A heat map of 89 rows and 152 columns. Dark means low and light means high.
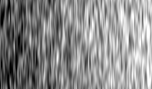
Slope: up to the right. Ninth with the lowest average: bottom left. Grain: streaks running down.
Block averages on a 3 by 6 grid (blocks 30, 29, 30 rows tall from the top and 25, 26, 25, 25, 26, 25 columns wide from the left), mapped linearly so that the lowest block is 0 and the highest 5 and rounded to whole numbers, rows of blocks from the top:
023445
022445
012345
